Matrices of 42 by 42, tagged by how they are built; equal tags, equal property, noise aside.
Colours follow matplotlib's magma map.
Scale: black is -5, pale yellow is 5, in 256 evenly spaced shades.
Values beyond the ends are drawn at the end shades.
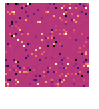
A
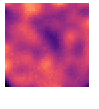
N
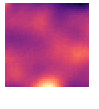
N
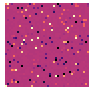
A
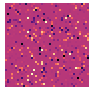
A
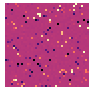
A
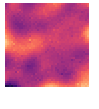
N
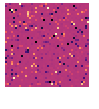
A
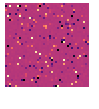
A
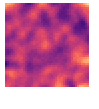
N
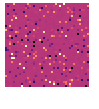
A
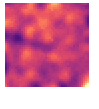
N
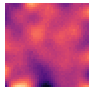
N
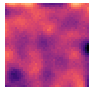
N
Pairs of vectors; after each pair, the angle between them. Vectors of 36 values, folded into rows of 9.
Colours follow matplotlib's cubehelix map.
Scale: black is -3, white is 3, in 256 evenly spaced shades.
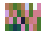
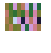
partly aligned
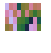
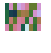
partly opposed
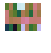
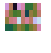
partly aligned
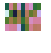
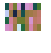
nearly parallel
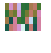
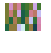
nearly parallel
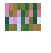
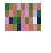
nearly opposite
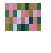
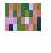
partly aligned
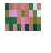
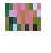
nearly parallel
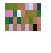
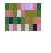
nearly parallel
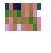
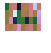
partly aligned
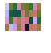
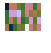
nearly opposite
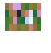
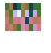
partly opposed
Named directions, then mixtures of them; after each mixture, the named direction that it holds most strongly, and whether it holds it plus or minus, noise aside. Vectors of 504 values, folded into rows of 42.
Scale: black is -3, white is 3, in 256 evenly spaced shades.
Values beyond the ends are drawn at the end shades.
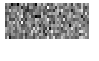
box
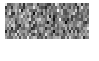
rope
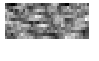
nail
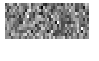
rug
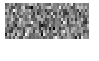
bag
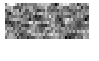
nail, minus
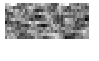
nail, minus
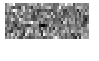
bag, plus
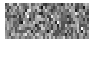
rug, plus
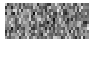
rope, plus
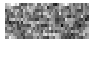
nail, minus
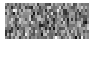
bag, plus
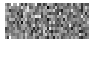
box, minus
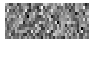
rug, minus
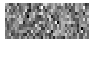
rug, minus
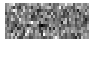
bag, plus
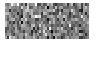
box, minus
